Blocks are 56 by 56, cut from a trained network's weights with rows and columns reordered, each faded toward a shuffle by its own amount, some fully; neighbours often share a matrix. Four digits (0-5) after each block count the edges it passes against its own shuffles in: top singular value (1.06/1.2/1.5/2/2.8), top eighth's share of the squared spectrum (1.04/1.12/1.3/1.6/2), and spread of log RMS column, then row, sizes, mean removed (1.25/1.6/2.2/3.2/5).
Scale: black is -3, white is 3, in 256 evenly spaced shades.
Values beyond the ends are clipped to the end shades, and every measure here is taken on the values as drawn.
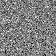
0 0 0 0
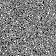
0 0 0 0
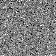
0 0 0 0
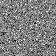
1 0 0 0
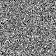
0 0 0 0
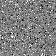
0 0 0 0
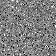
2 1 0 1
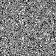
2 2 1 1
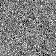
1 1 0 0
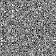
2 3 2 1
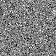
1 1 0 0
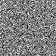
0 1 0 0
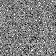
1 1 0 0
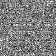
3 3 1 1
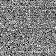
2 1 0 0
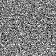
2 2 0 1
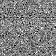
2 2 0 0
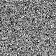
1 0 0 0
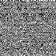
3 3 1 2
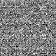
3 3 0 2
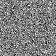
0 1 0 0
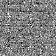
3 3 2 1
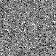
1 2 1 0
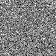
0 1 0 0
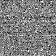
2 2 0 1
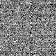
2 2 1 0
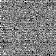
3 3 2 1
